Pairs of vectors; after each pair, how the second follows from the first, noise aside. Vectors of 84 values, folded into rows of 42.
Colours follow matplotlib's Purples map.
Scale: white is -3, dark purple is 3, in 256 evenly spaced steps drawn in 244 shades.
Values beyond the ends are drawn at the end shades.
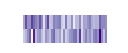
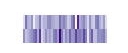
wrapped around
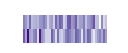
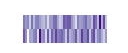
sign-scrambled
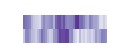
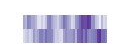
wrapped around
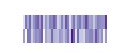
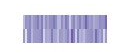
shrunk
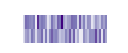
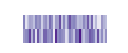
wrapped around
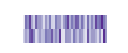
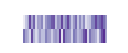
sign-scrambled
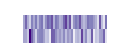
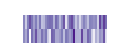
sign-scrambled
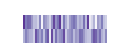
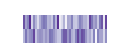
wrapped around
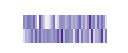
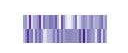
wrapped around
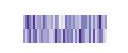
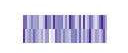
wrapped around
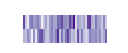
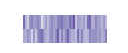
shrunk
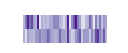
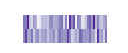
sign-scrambled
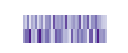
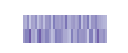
shrunk
